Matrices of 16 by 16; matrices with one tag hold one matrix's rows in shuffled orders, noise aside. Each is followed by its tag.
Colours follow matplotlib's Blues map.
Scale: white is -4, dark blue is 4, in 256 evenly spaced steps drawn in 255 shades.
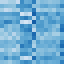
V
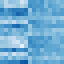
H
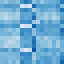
V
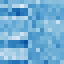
H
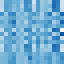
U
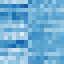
H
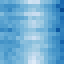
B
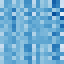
U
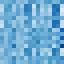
U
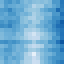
B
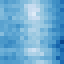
B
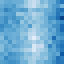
B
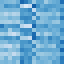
V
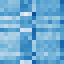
V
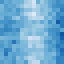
B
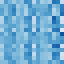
U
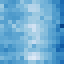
B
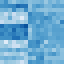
H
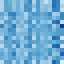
U
